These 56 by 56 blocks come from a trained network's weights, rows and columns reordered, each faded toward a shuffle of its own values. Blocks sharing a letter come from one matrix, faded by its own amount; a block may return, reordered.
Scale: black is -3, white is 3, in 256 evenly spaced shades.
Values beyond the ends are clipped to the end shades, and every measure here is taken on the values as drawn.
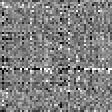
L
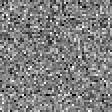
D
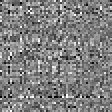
L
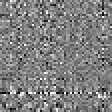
L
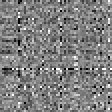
L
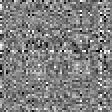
L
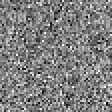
D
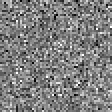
D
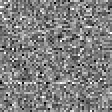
D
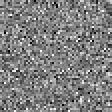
D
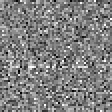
D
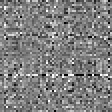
L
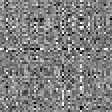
L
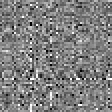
L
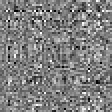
L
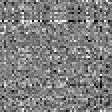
L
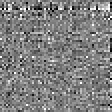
L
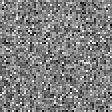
D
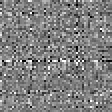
L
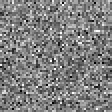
D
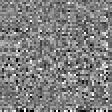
L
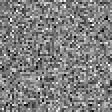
D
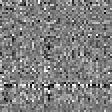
L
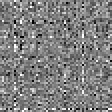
L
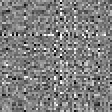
L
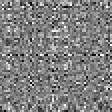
L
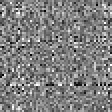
L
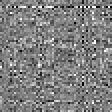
L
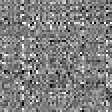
L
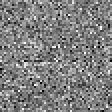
D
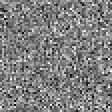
D
